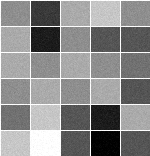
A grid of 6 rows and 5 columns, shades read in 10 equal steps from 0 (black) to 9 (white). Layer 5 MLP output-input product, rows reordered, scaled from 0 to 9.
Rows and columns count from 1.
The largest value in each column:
7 9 6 7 6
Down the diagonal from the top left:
5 1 6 6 6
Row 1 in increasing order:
2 5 5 6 7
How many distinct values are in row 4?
3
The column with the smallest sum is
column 4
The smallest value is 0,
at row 6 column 4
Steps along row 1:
down up up down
